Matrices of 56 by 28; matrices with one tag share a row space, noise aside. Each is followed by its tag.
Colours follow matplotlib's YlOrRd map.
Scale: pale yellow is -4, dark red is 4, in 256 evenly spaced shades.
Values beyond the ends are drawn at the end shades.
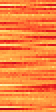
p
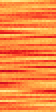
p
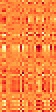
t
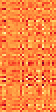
t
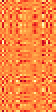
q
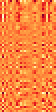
q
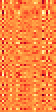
q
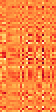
t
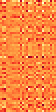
t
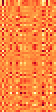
q
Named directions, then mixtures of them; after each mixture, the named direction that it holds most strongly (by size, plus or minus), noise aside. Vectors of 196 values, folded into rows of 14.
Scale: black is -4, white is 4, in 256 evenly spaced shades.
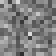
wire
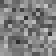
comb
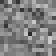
comb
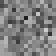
comb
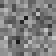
comb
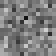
comb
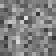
comb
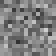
comb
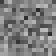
comb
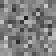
comb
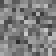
comb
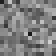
wire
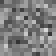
comb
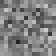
comb
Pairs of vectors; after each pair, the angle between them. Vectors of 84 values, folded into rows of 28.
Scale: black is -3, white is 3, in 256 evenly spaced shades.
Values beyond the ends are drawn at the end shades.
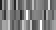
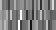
partly opposed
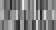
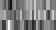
partly aligned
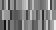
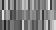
nearly parallel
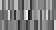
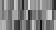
partly aligned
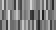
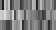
orthogonal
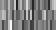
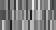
nearly opposite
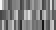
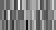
orthogonal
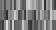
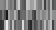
nearly parallel
